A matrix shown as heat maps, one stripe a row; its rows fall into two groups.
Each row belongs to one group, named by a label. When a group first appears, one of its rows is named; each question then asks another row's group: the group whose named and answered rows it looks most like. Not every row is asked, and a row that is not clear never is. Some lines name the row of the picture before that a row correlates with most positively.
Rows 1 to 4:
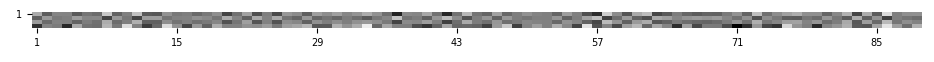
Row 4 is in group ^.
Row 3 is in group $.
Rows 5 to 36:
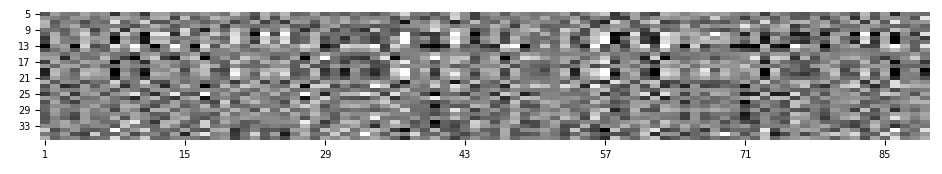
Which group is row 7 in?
$
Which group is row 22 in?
$
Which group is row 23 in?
^
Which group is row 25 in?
^
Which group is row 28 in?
^
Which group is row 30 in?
^
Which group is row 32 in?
^
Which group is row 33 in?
^
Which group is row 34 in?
$
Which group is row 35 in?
^
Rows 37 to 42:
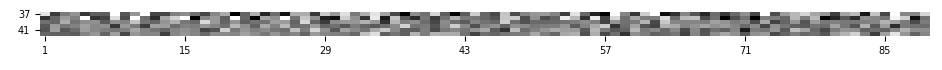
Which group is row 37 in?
$
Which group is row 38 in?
^
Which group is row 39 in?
^
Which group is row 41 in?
^
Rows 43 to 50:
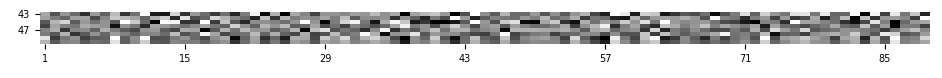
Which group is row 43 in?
$
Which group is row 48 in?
^
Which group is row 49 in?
$
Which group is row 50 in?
$
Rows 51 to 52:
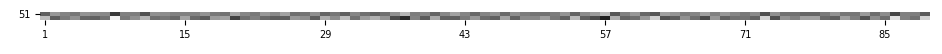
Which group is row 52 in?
$
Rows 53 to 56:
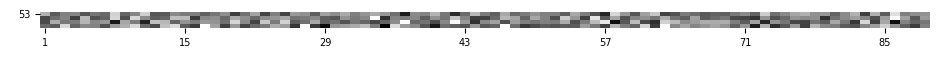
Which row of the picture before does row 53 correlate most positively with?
52
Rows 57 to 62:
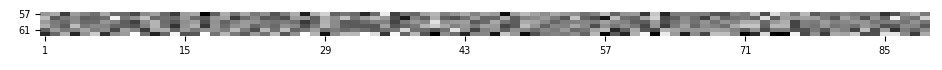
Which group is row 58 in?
$
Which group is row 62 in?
^
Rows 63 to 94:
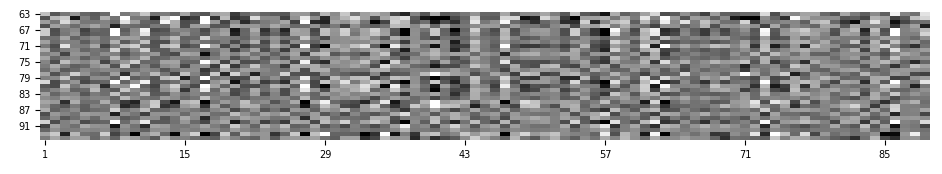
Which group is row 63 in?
$
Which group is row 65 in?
^
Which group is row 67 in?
$
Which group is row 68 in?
$
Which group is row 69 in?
^
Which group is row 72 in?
$
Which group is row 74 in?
$
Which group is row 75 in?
^
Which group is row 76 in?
^
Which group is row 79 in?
^
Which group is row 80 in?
$
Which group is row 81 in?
^
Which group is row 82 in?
^
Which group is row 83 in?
$
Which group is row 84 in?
^
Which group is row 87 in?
$
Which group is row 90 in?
$
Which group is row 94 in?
^
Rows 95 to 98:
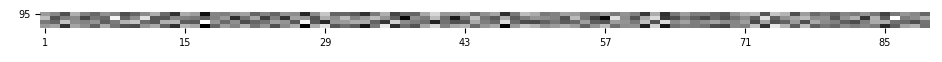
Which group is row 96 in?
$
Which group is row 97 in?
^
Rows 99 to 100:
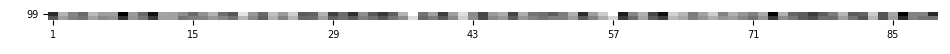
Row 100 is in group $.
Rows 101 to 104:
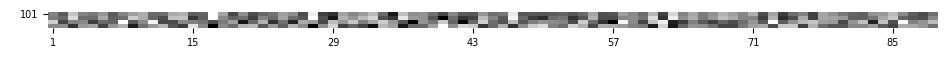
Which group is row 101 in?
^
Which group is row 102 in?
^
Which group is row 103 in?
$
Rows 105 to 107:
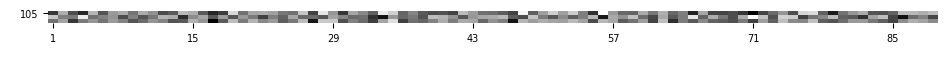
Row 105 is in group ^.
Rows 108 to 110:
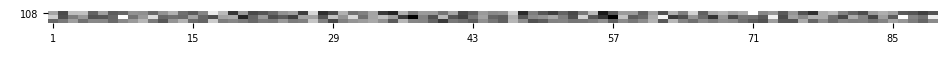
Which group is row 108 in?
^
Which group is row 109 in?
$
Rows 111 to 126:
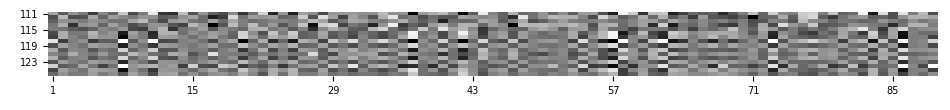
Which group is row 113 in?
^
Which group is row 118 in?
$
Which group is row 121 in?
^
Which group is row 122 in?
$
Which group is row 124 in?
$
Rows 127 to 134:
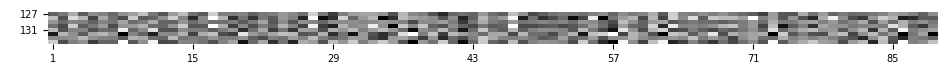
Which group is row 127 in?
^
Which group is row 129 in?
$
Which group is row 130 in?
^
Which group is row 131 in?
$
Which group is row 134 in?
$
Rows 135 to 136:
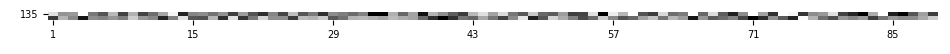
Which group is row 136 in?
^
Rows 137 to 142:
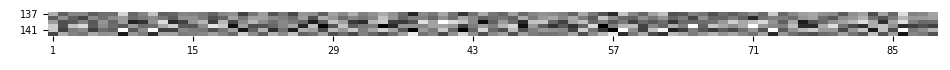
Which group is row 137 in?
$
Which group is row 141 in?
$
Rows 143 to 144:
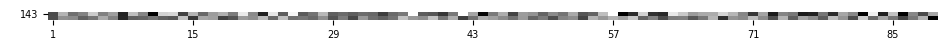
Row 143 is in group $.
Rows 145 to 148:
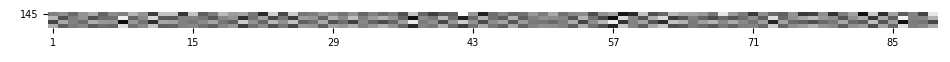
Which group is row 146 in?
$
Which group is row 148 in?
$
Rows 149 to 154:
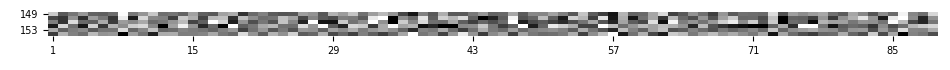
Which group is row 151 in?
^
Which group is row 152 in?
^
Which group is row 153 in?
$
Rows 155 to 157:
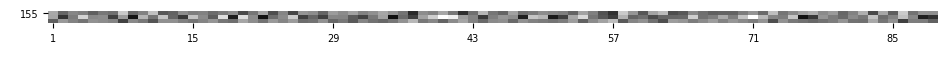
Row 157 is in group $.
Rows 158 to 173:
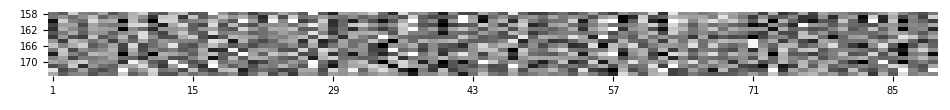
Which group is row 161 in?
^
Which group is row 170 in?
^
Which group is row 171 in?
^
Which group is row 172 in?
$
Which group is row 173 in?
$
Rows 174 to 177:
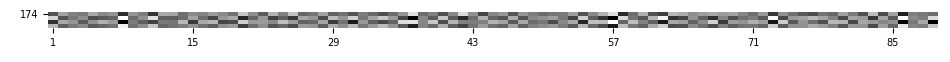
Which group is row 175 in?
$
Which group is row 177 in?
$
